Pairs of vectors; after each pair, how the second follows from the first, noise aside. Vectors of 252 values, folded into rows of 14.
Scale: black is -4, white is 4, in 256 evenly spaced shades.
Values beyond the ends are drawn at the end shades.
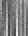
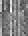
wrapped around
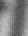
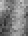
negated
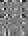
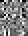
scaled up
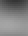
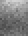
negated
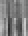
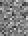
shuffled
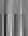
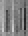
wrapped around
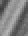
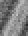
reversed
